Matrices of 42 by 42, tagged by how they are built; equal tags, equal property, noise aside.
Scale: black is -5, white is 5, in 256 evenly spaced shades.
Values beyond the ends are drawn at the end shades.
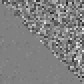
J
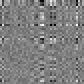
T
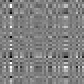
T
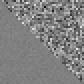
J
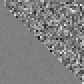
J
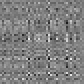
T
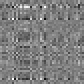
T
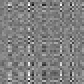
T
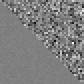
J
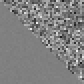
J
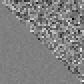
J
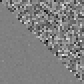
J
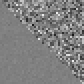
J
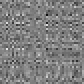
T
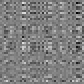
T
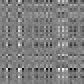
T
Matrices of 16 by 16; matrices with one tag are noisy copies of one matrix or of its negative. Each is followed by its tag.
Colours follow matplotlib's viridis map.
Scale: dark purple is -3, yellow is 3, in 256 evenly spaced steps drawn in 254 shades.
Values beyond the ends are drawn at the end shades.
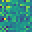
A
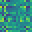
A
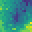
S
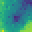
S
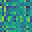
A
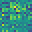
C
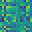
A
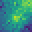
S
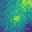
S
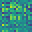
C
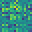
C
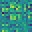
C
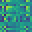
A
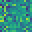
A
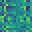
A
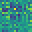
C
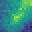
S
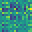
C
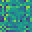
A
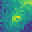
S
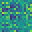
C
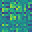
C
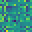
A
